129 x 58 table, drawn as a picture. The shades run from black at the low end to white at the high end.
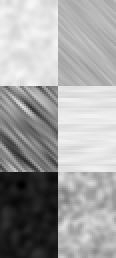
The table splits into 3 rows of 2 panels. Panel 1,1: very high, blotchy, faint in contrast. Panel 1,2: high, slanting down to the right, faint in contrast. Panel 2,1: middling, slanting down to the right, strong in contrast. Panel 2,2: very high, streaked across, faint in contrast. Panel 3,1: very low, blotchy, faint in contrast. Panel 3,2: high, blotchy.
